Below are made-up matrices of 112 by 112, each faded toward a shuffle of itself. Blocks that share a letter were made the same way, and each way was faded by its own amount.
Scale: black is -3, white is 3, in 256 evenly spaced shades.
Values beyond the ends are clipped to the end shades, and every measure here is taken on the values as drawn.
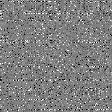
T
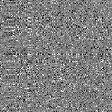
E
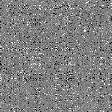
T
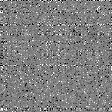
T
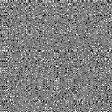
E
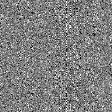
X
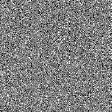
X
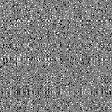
E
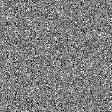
X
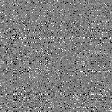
T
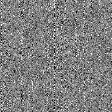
X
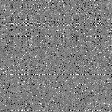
T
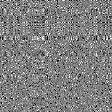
E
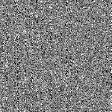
X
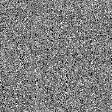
X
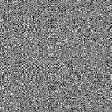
E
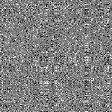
E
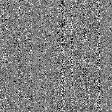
X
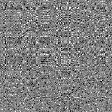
E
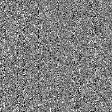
X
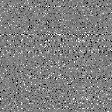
T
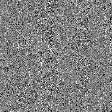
X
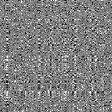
E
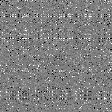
T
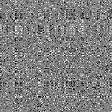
E
